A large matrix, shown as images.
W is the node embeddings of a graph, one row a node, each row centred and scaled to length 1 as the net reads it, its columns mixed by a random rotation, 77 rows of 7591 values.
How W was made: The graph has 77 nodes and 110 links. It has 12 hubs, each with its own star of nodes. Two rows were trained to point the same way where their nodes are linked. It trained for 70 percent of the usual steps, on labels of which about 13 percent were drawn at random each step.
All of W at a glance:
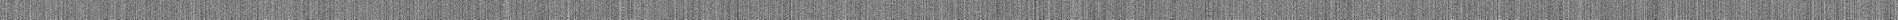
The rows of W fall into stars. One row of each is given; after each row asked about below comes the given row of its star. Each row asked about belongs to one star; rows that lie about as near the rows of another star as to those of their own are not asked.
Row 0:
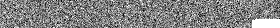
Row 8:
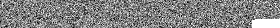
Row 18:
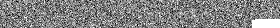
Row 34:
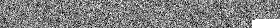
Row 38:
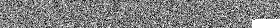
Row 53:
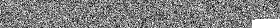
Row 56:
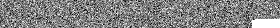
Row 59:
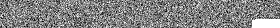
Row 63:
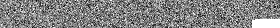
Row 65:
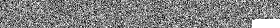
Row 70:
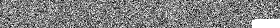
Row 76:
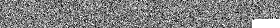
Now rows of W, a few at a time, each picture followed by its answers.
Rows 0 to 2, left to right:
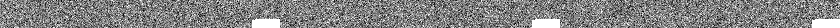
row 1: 0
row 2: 65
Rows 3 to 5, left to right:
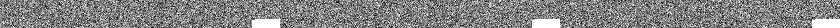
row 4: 76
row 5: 34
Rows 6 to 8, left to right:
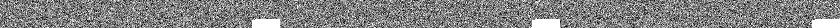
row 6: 59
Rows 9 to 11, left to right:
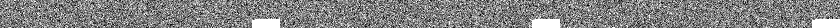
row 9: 76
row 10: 38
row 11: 34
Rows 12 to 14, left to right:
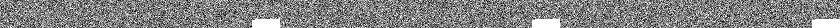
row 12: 59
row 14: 70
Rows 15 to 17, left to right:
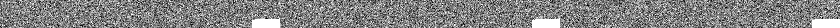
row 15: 8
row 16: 53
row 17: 34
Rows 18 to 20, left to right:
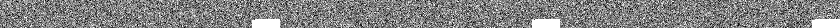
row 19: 38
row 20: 56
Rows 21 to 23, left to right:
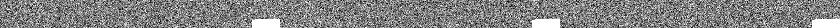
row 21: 65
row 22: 63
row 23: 18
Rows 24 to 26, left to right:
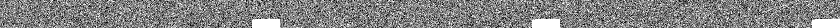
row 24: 38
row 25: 38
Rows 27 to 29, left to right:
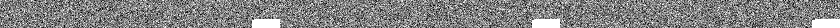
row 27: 76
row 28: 53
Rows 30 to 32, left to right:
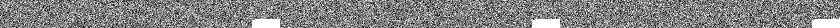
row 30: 34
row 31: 59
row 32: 70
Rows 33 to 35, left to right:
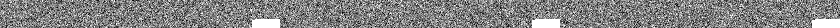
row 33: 0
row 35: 34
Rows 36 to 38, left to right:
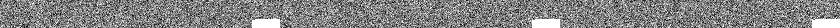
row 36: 70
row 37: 76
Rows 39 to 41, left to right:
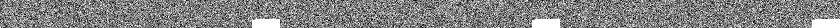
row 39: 76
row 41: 53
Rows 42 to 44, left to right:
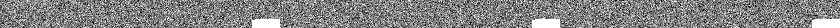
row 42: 18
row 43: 8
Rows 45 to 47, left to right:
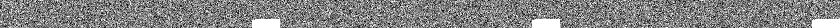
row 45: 8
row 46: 0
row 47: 70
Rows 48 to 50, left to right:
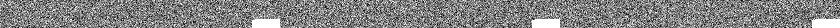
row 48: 53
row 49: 56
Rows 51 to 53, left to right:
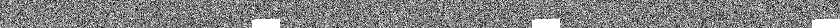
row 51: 38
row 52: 70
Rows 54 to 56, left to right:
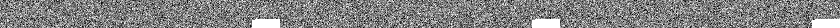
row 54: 59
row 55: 38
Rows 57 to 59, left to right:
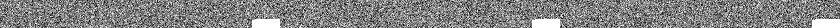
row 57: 65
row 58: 63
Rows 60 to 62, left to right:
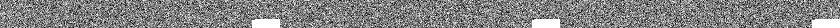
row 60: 0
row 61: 0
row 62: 18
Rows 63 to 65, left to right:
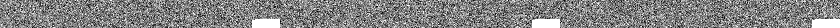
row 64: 70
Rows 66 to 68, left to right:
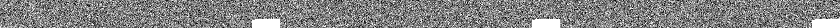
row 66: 63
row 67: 0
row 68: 38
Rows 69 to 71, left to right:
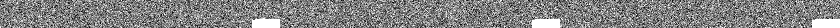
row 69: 8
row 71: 34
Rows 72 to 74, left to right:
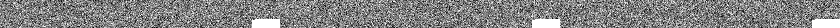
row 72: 0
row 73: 34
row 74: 56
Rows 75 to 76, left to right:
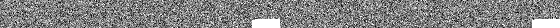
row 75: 70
